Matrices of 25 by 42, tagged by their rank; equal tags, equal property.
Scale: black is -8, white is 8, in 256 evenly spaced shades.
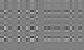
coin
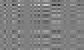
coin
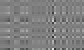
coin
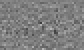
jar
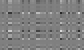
coin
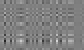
coin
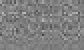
jar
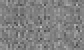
jar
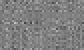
jar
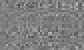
jar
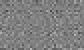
jar
